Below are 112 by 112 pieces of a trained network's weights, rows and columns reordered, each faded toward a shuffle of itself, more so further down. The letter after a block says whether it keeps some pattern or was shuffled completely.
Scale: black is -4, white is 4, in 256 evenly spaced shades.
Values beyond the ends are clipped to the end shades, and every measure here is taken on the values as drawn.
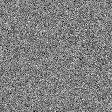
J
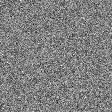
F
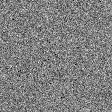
F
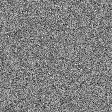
F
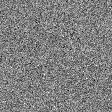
F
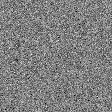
F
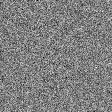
F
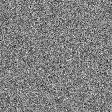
J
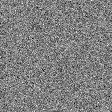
F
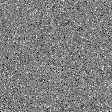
J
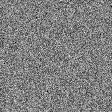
J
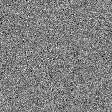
J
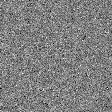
J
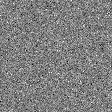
F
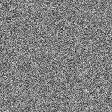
J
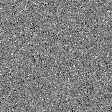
F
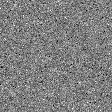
F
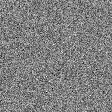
J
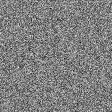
J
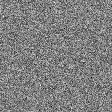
J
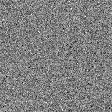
J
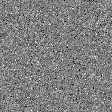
J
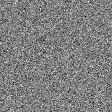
F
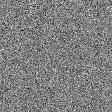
F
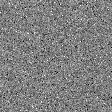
F
